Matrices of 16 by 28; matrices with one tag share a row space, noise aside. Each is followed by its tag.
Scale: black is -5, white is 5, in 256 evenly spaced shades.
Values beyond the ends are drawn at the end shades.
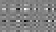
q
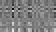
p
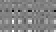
p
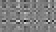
q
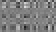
q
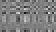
q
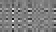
p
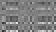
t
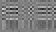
t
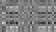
t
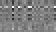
p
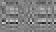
t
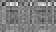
t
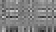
t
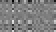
p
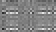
t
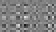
q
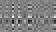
p
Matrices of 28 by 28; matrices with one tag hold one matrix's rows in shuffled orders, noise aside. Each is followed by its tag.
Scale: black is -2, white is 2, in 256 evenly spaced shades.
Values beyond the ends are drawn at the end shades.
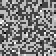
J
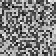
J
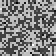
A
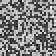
A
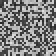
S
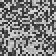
S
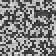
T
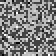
S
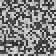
A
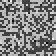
T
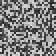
S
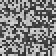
T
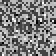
J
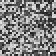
T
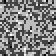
A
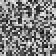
J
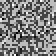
J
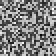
J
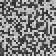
J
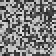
T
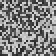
J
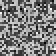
A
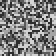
A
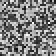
A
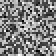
A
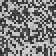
S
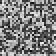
T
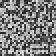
T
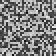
S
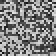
T
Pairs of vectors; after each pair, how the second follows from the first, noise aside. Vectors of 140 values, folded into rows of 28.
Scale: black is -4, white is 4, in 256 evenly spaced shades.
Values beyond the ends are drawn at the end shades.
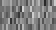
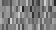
negated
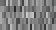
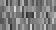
negated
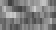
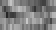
negated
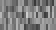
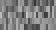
copied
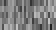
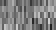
copied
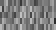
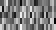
scaled up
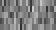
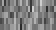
copied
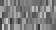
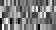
scaled up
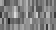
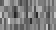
negated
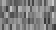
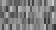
copied
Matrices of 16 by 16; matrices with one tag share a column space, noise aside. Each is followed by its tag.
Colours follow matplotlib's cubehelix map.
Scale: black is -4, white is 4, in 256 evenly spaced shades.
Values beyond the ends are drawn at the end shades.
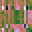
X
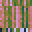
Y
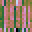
Y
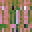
X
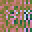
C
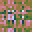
C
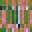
X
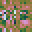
C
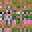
C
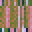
Y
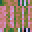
Y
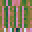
Y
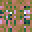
C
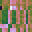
X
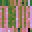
Y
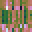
X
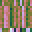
Y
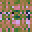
C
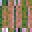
Y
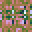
C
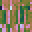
X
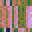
Y
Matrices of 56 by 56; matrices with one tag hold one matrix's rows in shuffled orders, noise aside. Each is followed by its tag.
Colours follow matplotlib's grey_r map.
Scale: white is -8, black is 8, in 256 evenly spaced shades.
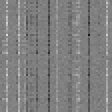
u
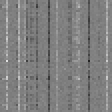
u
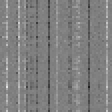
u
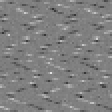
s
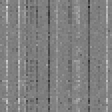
u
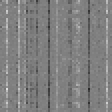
u
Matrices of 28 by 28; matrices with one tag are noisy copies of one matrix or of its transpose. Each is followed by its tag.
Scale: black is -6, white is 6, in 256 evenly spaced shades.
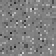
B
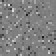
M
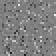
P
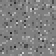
B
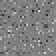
B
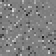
M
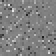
M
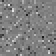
M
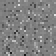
P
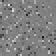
M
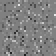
P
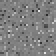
B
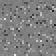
P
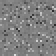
P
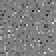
B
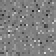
B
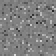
P
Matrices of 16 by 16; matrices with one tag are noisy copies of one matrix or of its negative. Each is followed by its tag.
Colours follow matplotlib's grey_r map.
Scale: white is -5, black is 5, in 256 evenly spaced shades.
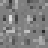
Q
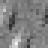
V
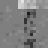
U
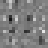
Q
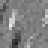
V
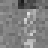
U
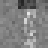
U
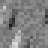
V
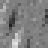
V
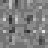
Q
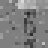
U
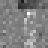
U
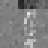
U
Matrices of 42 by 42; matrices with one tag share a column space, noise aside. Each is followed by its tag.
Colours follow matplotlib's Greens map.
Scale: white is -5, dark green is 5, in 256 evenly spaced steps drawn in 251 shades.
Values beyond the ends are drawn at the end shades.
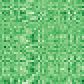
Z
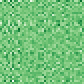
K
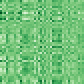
Z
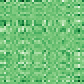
K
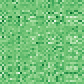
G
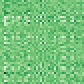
G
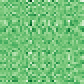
K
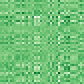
G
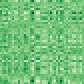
Z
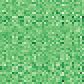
G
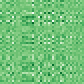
G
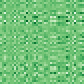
G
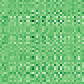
G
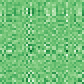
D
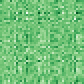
Z
